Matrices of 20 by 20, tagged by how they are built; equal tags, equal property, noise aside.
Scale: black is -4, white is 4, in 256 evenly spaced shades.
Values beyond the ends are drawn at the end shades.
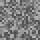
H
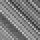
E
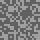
H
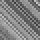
E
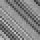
E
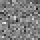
H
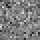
H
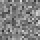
H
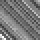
E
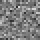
H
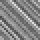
E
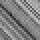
E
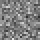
H
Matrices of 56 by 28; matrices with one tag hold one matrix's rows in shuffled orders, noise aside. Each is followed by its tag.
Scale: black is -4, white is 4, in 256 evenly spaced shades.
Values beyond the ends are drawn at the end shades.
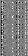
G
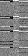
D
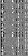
G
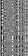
G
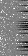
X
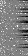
X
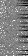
X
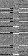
D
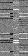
D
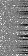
X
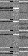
D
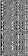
G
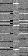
D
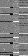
D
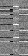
D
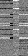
D
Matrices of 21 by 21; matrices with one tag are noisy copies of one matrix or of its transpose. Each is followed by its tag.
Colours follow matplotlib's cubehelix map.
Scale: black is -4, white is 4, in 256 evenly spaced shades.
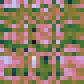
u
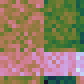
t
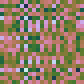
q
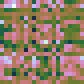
u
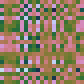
q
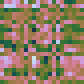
u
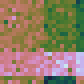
t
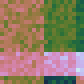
t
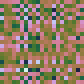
q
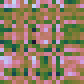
u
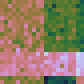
t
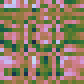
u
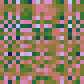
q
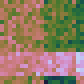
t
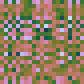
q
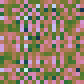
q
